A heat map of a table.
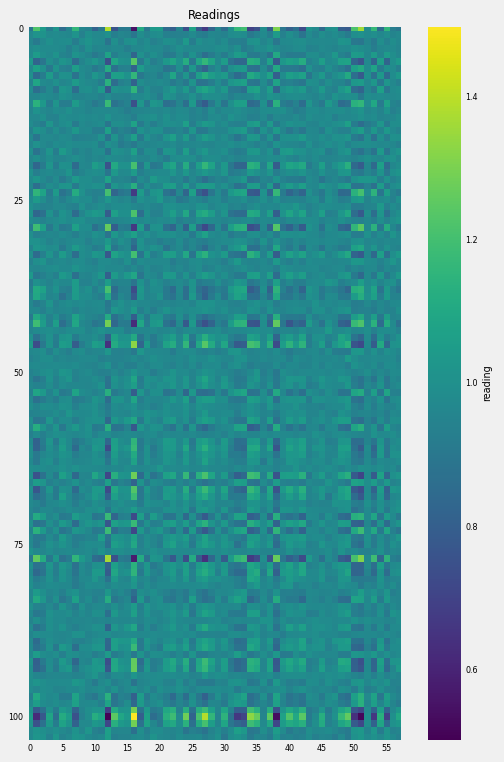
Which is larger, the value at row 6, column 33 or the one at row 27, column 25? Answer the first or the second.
the first
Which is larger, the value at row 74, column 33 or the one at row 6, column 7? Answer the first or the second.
the second
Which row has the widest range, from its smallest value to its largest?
100
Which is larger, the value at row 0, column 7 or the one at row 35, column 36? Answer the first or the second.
the first
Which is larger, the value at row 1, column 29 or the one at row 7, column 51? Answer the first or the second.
the first
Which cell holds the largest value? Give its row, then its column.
100, 16
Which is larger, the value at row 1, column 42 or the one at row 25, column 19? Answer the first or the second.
the second
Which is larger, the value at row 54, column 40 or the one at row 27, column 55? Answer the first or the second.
the first
